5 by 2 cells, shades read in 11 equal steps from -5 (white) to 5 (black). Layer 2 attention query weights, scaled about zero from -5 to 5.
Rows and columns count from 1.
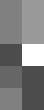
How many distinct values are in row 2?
2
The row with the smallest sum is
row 3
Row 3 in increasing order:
-5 2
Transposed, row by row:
0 0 2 1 0 | -1 -1 -5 2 2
